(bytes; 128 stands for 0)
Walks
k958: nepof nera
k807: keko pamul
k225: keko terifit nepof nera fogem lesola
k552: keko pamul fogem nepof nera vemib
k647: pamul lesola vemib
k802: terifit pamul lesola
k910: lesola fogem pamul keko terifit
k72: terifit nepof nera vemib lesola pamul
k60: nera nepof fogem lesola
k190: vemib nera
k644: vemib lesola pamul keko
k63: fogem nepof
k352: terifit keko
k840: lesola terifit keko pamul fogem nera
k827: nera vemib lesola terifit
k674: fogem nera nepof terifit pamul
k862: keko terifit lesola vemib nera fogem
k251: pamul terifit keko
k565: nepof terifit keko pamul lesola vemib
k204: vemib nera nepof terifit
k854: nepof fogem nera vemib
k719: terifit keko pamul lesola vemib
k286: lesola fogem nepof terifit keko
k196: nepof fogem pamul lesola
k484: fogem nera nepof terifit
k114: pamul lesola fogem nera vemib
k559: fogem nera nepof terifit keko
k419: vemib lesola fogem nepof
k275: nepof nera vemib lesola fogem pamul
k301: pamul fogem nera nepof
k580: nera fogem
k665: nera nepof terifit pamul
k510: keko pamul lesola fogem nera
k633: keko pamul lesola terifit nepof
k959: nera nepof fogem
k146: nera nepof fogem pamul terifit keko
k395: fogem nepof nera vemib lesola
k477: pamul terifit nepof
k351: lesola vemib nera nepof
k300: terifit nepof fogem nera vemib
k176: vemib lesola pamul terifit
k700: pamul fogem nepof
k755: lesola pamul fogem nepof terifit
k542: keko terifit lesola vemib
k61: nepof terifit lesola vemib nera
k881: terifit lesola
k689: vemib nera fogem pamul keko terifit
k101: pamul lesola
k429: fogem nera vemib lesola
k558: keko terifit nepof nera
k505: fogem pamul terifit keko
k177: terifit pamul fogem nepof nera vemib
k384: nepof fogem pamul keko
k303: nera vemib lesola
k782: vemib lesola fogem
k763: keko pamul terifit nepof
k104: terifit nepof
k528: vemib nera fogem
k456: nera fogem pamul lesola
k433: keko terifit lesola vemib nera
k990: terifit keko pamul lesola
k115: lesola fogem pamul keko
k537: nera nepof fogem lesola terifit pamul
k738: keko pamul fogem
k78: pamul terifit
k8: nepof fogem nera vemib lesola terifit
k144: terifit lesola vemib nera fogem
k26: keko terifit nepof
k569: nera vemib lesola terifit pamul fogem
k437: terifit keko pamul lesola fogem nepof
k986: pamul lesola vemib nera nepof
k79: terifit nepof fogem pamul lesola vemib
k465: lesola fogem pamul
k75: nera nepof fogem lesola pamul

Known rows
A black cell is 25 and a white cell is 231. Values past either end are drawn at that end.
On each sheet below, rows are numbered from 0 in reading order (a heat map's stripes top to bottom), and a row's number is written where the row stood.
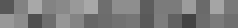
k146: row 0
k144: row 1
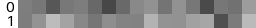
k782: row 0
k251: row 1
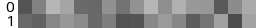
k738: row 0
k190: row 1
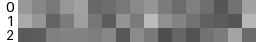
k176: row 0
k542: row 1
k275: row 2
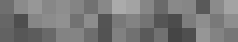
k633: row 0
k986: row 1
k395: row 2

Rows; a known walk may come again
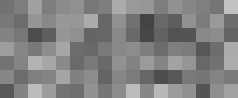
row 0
k26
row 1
k177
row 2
k8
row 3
k176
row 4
k78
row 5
k72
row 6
k738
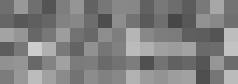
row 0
k225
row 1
k395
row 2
k542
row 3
k807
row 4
k569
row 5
k251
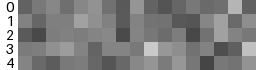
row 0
k537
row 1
k204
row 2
k854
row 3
k644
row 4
k782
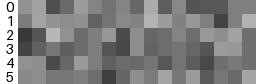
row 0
k862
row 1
k990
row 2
k301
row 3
k60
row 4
k144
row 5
k881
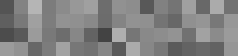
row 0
k146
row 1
k558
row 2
k63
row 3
k433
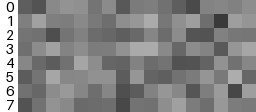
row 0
k986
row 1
k910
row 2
k429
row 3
k633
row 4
k61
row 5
k674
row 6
k190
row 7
k580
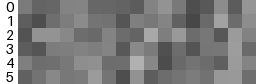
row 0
k303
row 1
k351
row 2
k510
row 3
k275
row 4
k79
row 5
k484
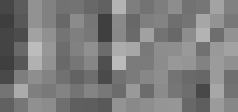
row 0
k196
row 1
k959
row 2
k958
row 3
k384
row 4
k700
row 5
k456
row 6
k840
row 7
k465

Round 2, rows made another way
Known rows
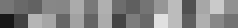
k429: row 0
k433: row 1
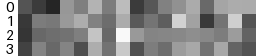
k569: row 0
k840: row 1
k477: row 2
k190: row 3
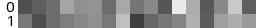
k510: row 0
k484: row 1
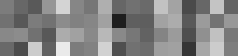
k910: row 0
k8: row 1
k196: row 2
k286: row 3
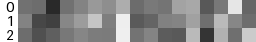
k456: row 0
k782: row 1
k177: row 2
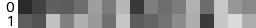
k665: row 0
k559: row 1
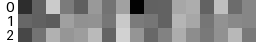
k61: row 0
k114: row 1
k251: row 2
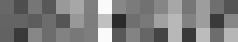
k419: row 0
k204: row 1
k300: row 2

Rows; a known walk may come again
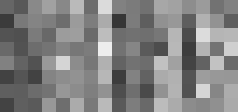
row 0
k647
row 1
k958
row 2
k674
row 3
k177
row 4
k910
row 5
k351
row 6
k275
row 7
k986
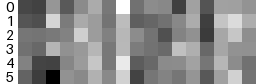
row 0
k104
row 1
k559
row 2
k384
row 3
k644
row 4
k782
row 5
k580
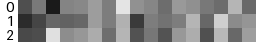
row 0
k301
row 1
k665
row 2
k565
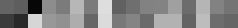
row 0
k528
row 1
k542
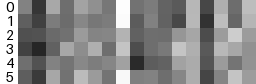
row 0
k79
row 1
k300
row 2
k146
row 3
k862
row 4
k8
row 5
k437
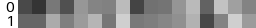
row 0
k537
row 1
k990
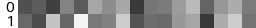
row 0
k303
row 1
k286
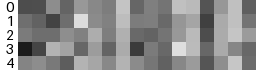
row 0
k225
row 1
k465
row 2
k429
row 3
k433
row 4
k196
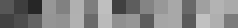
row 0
k569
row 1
k807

